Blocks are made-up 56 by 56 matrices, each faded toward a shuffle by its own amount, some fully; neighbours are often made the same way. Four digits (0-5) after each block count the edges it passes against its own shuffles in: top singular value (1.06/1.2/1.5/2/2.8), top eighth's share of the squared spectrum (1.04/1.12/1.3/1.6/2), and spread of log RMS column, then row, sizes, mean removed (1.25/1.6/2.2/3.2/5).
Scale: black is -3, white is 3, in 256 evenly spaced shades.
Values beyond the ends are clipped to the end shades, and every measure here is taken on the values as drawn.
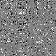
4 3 1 1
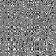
4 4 2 2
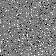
0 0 0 0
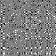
4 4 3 2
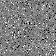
0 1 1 0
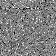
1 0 0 0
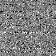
1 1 0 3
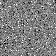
0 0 0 0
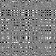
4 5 3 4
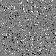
2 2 0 1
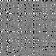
4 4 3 2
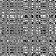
5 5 4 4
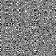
4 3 2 1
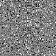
3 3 1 1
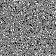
0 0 0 0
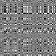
5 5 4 4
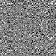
4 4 2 2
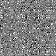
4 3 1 2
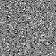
3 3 1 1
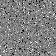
0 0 0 0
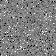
0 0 1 0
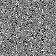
1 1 1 0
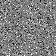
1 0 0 0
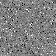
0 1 0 0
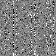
2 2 3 0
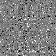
3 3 1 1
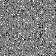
3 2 1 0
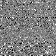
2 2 0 3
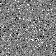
0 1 0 2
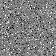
0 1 0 0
